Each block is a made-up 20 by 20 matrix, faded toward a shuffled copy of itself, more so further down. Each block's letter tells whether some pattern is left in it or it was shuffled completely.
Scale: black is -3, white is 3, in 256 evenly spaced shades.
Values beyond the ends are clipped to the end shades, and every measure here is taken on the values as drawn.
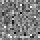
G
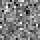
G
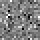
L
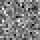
G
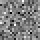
L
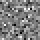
G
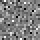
G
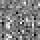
L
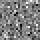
G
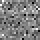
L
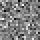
G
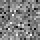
G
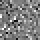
G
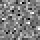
G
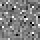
G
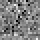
G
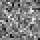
G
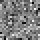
G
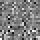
L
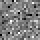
G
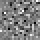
L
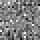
L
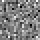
G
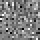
L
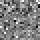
L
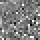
G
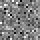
G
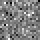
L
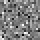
G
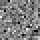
G
